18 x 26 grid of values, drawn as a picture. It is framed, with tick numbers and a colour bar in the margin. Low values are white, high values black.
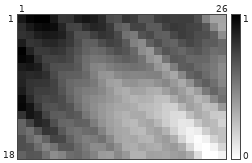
Ninth with the lowest average: bottom right. Slope: up to the top left. Grain: diagonal, down to the right. Ninth with the highest average: top left. Mirror symmetry: none.
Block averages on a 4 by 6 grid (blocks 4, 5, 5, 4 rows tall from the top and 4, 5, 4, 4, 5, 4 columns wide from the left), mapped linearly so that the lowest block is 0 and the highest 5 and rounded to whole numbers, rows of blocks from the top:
544343 | 543333 | 432112 | 332110
